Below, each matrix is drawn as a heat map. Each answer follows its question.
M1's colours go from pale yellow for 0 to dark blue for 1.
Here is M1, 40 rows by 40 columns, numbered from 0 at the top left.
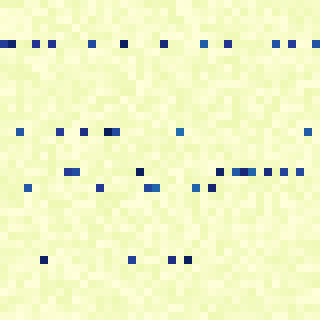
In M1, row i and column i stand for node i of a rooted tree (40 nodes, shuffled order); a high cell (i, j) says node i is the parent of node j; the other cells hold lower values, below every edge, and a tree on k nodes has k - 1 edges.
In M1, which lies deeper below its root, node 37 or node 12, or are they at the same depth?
the same depth
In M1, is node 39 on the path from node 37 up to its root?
no
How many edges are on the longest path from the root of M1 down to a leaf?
2
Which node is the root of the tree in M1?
32
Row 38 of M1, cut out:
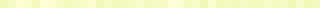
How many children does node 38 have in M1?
0
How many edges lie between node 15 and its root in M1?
2
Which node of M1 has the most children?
5
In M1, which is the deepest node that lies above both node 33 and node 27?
21
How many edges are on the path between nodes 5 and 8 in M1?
3
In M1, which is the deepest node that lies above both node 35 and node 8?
21
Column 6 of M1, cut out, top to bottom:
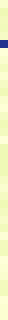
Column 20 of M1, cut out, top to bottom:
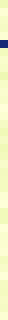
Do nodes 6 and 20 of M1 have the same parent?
yes
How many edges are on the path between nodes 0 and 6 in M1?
2
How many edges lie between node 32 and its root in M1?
0
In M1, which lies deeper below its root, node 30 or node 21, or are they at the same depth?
node 30
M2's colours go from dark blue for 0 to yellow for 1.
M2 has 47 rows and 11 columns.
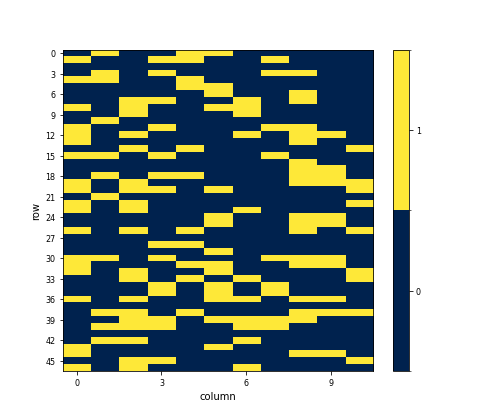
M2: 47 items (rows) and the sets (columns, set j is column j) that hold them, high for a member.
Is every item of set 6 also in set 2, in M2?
yes
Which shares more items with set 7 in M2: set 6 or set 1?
set 1
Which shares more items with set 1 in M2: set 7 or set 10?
set 7
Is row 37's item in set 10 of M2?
no
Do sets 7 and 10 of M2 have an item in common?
no
